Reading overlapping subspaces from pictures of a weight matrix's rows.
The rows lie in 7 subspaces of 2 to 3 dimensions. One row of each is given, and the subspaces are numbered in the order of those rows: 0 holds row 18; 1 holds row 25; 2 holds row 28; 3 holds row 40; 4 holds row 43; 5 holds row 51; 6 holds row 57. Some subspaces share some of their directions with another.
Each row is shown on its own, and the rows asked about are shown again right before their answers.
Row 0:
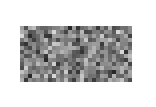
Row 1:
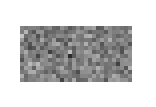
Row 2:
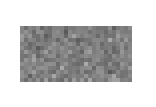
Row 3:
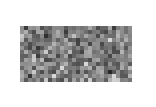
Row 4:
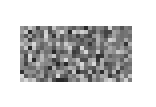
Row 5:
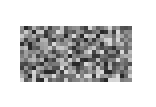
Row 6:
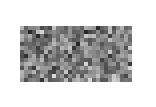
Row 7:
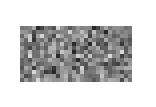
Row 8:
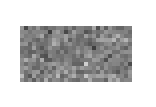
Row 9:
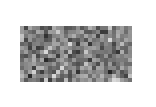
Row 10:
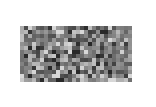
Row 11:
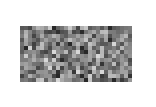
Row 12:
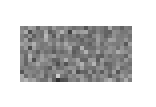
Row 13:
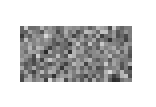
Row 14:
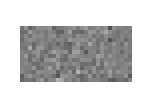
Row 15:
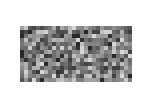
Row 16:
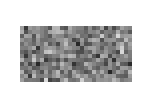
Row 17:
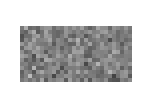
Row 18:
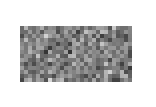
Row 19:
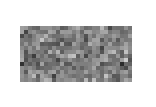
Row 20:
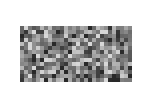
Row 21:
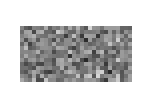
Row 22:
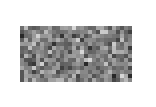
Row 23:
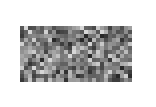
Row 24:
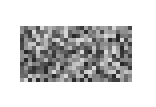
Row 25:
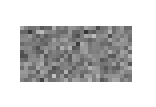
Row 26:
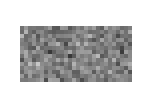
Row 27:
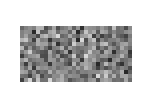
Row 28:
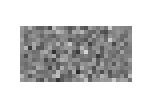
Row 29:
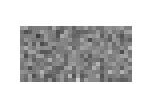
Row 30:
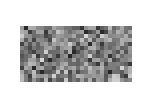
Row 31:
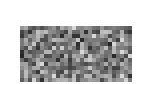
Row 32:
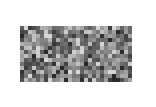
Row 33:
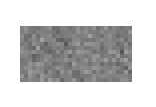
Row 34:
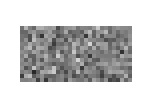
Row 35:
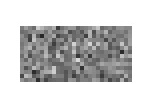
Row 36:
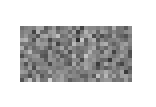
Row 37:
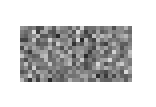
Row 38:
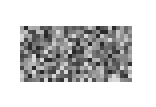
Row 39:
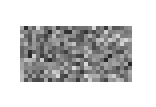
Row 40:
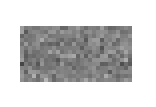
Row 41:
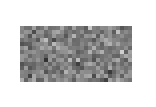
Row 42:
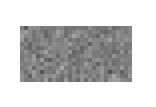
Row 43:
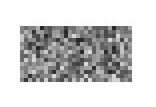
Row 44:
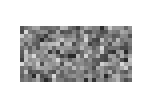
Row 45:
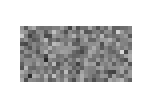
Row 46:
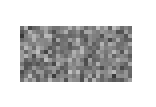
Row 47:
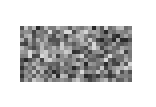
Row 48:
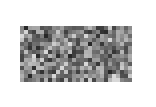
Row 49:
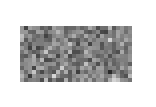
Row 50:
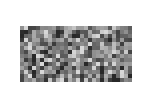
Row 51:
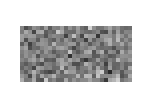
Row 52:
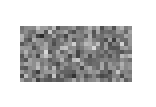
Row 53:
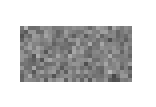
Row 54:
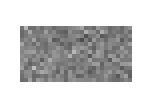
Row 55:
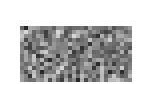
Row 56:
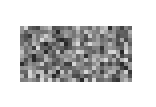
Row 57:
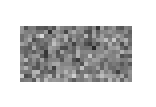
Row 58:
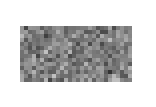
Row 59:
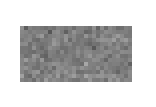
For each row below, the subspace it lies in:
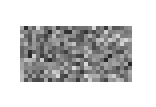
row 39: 6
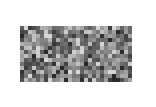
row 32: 5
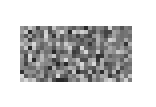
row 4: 2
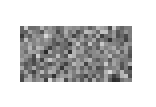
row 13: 0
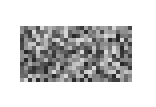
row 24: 4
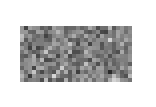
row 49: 2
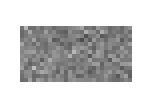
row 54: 4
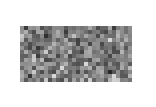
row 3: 4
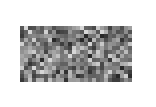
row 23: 4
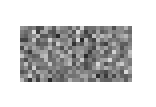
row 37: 0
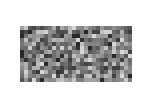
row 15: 1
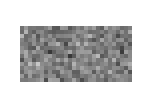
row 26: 3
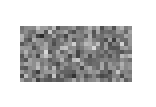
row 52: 6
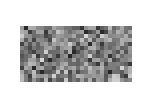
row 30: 4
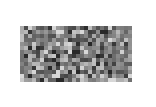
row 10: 2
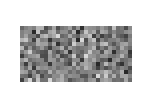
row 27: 0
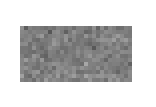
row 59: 6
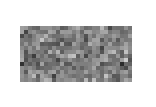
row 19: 3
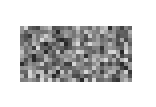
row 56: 3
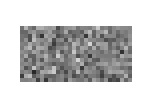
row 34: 6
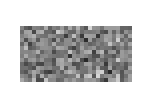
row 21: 5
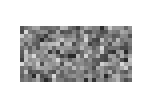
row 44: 3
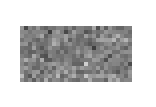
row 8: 6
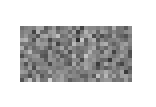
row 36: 0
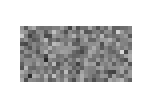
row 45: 5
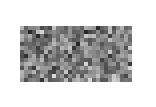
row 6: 1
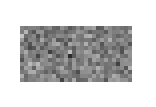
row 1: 3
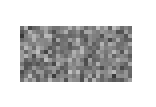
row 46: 5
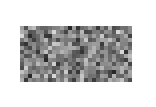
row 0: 5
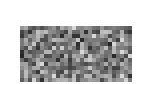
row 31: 1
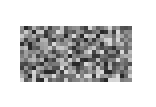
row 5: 5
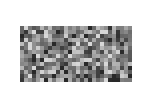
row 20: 5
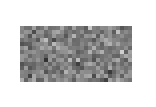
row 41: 5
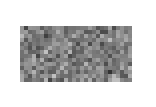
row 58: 0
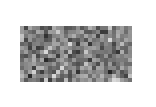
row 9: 2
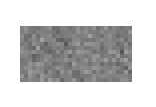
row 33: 3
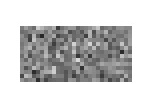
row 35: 6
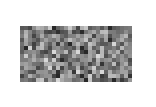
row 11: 2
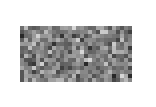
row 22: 1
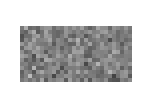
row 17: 0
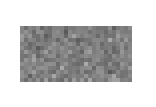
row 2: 4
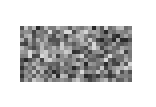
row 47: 6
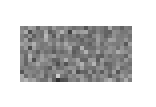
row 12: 2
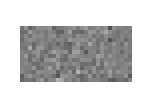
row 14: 2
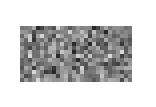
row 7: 6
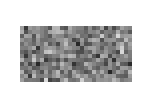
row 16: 3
